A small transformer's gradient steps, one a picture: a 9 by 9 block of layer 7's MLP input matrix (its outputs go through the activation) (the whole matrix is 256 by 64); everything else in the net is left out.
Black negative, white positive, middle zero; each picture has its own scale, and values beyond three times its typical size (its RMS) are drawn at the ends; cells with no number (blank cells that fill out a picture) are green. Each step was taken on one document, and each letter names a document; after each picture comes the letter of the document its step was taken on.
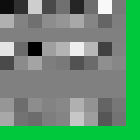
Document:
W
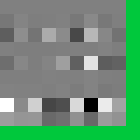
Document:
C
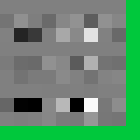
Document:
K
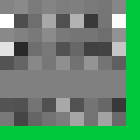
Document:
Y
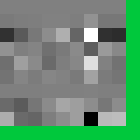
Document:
C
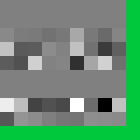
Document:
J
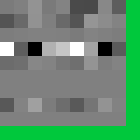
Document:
W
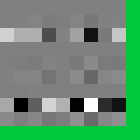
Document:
K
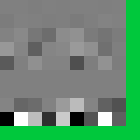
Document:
J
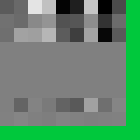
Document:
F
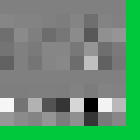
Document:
C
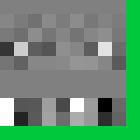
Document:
J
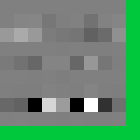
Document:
K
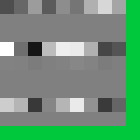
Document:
W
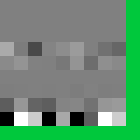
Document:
W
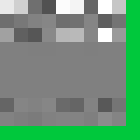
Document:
F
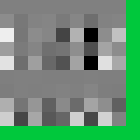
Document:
C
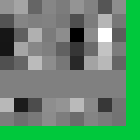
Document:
J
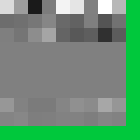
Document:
F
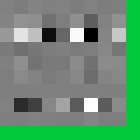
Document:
K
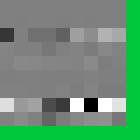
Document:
C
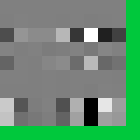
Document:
C
